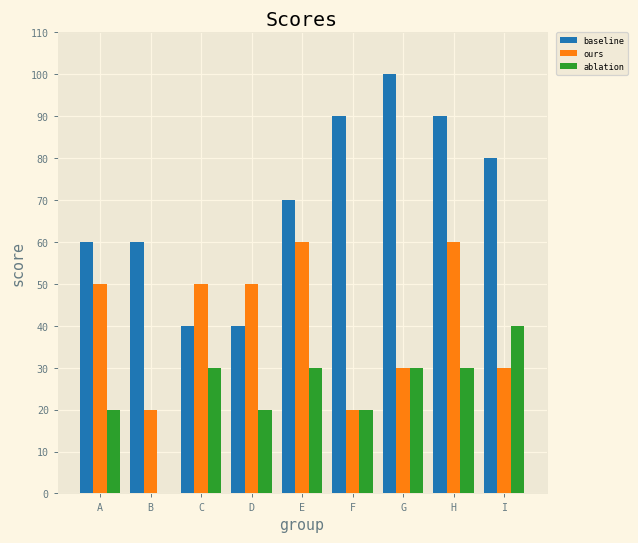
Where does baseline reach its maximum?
G
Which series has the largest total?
baseline
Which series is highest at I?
baseline
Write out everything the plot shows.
Title: Scores
x-axis: group, ticks A B C D E F G H I
y-axis: score, ticks 0 10 20 30 40 50 60 70 80 90 100 110
Legend: baseline, ours, ablation
Values:
baseline: 60 60 40 40 70 90 100 90 80
ours: 50 20 50 50 60 20 30 60 30
ablation: 20 0 30 20 30 20 30 30 40
